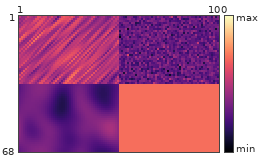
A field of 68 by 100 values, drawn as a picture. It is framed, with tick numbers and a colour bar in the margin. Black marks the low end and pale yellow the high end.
The table splits into 2 rows of 2 panels. Panel 1,1: middling, slanting up to the right. Panel 1,2: low, fine-grained. Panel 2,1: low, smooth. Panel 2,2: high, flat.
